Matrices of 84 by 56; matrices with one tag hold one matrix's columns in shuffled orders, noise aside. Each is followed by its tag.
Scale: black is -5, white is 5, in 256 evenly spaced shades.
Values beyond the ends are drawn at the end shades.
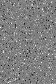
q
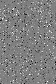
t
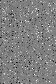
t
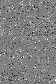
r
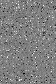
r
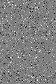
r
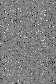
t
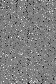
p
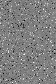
q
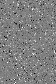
q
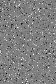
q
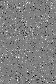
r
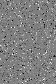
q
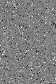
q
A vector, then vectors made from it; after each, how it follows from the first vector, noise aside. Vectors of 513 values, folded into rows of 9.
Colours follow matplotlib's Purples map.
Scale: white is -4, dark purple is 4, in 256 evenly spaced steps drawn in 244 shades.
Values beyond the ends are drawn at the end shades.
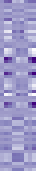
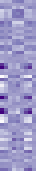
reversed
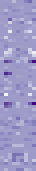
partly zeroed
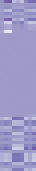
partly zeroed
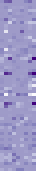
partly zeroed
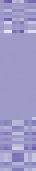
partly zeroed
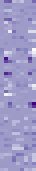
partly zeroed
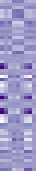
reversed
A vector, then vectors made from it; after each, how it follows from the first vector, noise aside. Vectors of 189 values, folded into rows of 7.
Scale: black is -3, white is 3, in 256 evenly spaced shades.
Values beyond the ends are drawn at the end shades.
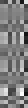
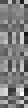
copied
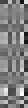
copied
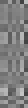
shrunk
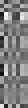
reversed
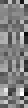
copied
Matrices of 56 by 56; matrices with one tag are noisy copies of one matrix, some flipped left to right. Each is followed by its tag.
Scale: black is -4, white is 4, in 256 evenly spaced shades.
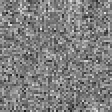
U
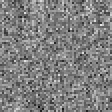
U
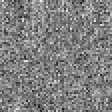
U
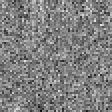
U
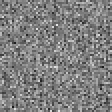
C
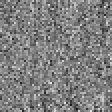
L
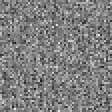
C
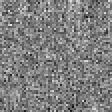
U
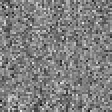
L
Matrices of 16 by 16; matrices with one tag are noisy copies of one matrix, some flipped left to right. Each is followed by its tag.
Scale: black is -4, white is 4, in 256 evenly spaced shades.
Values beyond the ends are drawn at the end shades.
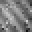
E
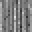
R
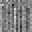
R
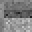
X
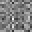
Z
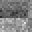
X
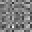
Z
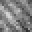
E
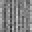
R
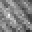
E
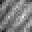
E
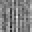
R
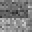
X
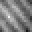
E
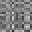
Z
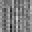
R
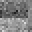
X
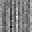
R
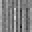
R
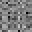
Z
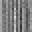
R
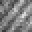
E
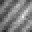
E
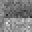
X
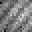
E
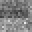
X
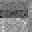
X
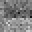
X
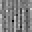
R
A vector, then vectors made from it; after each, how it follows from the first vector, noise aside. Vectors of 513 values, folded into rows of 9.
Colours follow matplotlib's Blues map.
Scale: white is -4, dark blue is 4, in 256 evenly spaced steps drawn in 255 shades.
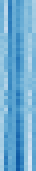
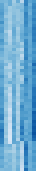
wrapped around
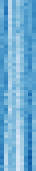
negated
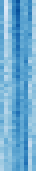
reversed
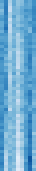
negated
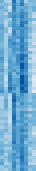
wrapped around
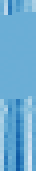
partly zeroed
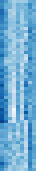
wrapped around
